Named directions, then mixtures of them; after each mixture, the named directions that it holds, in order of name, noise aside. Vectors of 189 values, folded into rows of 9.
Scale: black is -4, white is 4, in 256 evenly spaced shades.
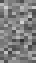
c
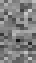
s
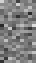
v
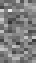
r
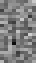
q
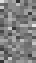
c, r, v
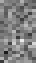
c, q, v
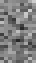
q, s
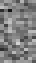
r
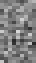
c, q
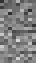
r, s, v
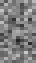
r, s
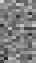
v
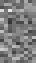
r
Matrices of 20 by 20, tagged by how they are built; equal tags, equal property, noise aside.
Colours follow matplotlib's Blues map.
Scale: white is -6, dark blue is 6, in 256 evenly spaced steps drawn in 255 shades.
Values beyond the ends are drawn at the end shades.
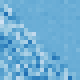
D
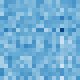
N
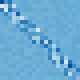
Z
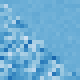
D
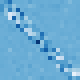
Z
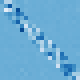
Z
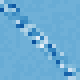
Z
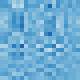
N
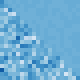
D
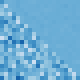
D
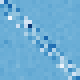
Z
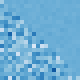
D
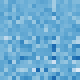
N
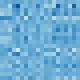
N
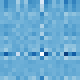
N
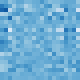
N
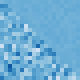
D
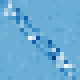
Z
